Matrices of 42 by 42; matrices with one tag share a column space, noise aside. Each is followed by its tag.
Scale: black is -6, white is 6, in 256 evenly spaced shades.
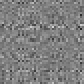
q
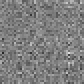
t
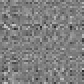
q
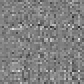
q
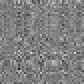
t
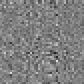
t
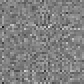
q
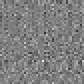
t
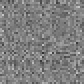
t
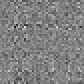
q
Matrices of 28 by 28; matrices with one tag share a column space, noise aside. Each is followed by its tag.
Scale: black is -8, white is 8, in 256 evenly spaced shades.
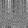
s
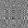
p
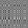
p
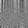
s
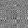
p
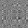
p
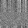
s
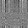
s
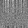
s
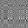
p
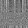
s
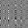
p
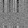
s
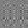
p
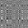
p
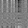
s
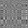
p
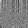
s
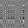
p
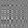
p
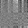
s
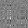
p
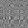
p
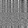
s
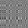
p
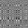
p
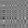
p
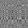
p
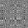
p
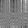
s
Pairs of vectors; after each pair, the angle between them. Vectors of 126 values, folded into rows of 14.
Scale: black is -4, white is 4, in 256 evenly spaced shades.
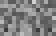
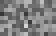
orthogonal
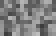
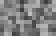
nearly opposite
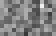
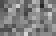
nearly opposite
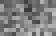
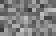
partly aligned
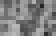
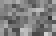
partly opposed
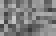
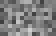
partly opposed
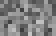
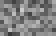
orthogonal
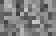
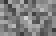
partly opposed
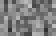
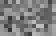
partly aligned
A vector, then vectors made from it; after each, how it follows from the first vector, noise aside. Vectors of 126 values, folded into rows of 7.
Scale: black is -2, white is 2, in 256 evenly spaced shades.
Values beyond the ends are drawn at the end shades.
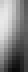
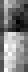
wrapped around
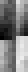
wrapped around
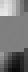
partly zeroed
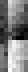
wrapped around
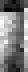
wrapped around
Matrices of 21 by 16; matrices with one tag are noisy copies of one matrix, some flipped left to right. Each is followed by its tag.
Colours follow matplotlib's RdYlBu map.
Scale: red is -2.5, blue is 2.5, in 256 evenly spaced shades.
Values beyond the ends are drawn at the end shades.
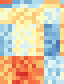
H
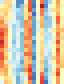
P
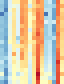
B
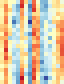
P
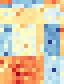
H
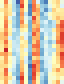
P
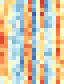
P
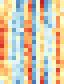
P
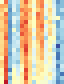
B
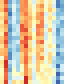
B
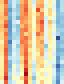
B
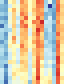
B
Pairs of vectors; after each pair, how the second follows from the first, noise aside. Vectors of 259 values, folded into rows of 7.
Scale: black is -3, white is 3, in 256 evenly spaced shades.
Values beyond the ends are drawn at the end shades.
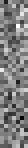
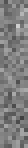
shrunk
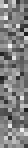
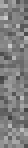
shrunk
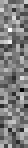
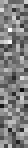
copied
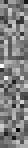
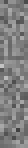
shrunk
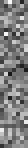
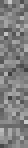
shrunk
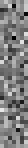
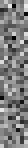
copied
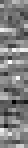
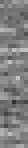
shrunk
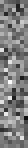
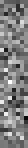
copied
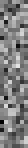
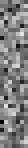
copied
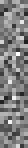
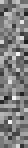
copied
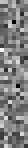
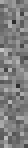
shrunk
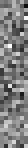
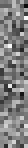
copied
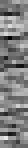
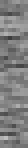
shrunk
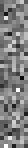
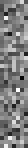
copied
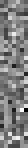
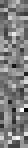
copied
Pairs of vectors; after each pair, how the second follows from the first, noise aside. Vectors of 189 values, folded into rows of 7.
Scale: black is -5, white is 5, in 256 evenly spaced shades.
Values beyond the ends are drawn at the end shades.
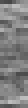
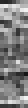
scaled up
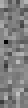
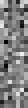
scaled up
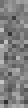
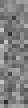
copied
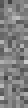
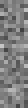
reversed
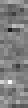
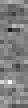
copied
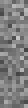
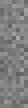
shrunk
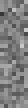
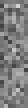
shuffled
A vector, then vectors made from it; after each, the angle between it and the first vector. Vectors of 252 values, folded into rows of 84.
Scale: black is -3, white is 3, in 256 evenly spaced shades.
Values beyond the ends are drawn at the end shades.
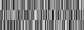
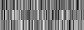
partly aligned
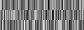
nearly parallel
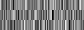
nearly parallel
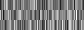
partly opposed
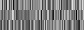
partly aligned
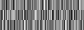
nearly parallel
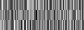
partly opposed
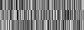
orthogonal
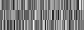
nearly parallel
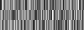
nearly opposite
